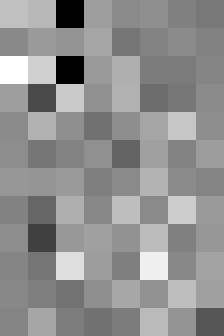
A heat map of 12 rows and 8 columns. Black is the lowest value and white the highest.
Slope: none. Mirror symmetry: none. Roughest part: top left. Odd patch: rougher, in the top left. Calmest part: top right.
